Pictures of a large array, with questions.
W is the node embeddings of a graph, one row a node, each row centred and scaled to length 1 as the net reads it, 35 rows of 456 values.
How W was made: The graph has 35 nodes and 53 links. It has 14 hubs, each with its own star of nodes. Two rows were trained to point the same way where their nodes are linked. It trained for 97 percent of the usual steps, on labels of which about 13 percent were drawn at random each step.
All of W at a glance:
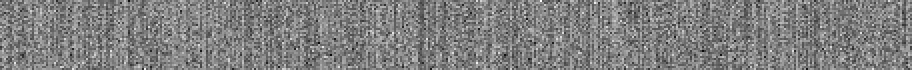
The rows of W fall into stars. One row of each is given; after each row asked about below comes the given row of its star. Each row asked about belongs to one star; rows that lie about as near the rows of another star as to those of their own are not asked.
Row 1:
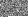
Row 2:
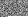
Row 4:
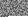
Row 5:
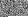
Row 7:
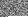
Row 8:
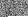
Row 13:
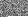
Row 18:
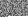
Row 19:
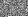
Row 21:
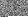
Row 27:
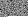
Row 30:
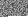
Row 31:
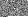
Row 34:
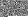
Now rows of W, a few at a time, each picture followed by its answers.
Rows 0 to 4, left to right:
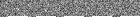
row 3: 18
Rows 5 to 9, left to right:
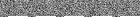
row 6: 2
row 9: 1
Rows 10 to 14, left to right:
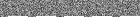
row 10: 13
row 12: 1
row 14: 4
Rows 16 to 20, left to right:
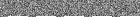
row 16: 30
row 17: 31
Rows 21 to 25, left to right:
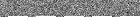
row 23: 7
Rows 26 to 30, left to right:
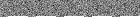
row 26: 27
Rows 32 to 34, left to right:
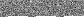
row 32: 19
